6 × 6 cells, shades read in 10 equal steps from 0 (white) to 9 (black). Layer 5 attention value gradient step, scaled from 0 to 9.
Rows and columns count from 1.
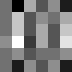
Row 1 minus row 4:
1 9 -4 3 -2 7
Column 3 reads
3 6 6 7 6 4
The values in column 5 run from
4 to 6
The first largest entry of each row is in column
2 3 3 3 3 2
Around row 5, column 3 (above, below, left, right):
7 4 4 5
